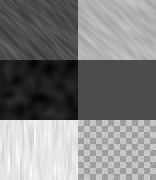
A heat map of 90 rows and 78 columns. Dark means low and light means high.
It is made of 3 by 2 panels. Panel 1,1: low, slanting down to the right, faint in contrast. Panel 1,2: high, slanting down to the right, faint in contrast. Panel 2,1: very low, blotchy, faint in contrast. Panel 2,2: low, flat. Panel 3,1: very high, streaked downward, faint in contrast. Panel 3,2: high, checkered.
